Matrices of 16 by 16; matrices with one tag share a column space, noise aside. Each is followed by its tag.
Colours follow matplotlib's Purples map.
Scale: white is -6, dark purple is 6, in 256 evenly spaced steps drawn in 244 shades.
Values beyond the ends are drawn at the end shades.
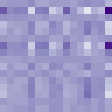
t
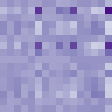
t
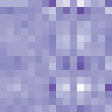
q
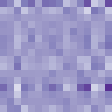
q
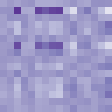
t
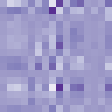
q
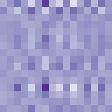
q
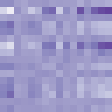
t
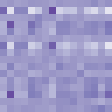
t
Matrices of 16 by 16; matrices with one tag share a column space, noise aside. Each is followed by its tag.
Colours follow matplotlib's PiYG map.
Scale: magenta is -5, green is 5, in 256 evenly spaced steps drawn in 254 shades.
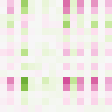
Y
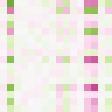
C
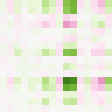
Y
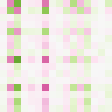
C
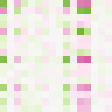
C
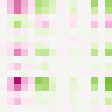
Y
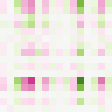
Y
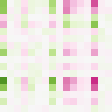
Y
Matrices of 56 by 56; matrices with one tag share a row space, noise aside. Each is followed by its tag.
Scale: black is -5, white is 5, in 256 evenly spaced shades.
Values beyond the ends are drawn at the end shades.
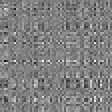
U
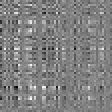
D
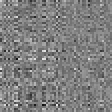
D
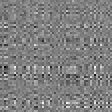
U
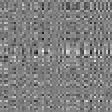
U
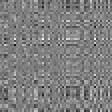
U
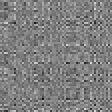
U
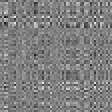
U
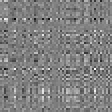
U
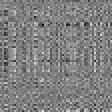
U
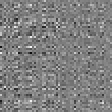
D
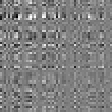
D
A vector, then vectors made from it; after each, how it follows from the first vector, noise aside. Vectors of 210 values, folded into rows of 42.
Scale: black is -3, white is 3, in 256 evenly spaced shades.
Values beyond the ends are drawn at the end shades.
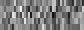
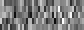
reversed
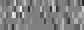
partly zeroed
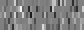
partly zeroed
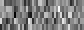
reversed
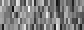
wrapped around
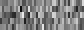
sign-scrambled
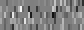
partly zeroed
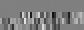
partly zeroed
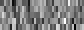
wrapped around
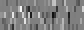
partly zeroed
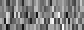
wrapped around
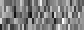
reversed
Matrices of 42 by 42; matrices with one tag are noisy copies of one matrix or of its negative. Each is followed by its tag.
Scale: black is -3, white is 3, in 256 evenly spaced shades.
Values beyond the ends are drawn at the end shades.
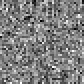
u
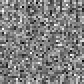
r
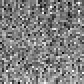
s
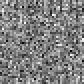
r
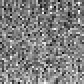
s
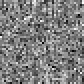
u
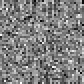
u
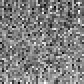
s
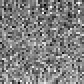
s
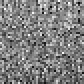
s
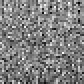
s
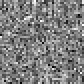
u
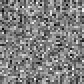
r
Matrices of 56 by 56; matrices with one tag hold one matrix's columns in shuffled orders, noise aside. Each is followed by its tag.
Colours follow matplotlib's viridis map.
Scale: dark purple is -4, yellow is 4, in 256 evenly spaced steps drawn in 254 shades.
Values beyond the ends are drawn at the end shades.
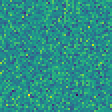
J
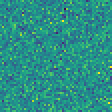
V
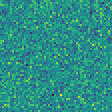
J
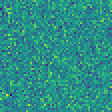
J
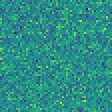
V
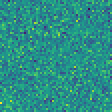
V
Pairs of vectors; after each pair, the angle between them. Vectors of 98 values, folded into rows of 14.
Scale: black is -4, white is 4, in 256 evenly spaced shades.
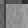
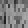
partly aligned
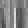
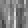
nearly parallel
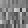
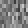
partly opposed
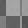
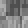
nearly opposite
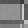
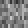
partly aligned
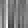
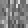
partly aligned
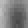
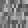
orthogonal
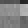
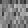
partly aligned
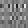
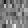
orthogonal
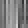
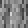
partly aligned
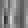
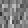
partly aligned
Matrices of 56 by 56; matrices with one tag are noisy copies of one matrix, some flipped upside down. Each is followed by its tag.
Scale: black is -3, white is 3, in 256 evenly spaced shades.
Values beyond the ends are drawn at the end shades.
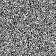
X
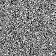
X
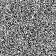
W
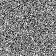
W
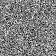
W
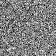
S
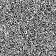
W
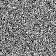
S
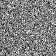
S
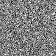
X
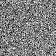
S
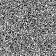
W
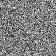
S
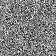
W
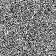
W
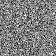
X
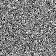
S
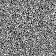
X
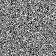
X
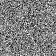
W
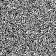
S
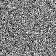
S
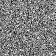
X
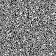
X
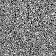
X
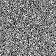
X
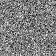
W
